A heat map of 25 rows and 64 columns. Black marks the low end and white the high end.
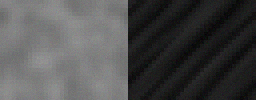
The table splits into one row of 2 panels. Panel 1,1: middling, blotchy, faint in contrast. Panel 1,2: very low, slanting up to the right, faint in contrast.
